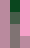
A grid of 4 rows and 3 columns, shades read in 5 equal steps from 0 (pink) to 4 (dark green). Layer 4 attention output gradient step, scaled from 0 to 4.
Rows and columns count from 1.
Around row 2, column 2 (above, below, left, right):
4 2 1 0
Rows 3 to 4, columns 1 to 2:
1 2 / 1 2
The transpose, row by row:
1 1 1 1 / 4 3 2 2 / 0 0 0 1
